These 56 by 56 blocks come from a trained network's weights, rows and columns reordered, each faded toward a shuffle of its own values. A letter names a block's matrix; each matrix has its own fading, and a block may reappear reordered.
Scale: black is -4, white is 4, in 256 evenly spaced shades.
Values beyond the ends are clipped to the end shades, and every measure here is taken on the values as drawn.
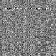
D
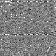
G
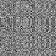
D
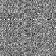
D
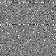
G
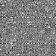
G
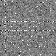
G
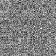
G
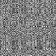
D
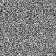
G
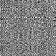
D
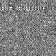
G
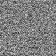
G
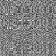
D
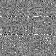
G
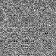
G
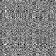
D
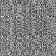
D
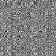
D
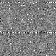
G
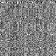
D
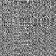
D
